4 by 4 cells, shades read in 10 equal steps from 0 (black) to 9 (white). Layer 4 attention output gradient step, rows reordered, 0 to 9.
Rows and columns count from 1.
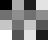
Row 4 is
9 3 8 1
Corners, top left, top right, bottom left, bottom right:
0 8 9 1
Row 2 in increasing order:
4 4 5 5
